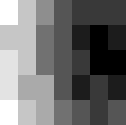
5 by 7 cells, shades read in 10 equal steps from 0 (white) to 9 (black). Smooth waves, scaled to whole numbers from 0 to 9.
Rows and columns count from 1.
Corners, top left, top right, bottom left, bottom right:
0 7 0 6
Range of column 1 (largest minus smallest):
2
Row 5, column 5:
6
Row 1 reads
0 2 4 6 7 7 7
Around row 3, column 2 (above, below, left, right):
2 3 1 5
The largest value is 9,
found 3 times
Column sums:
4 11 20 29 36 39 38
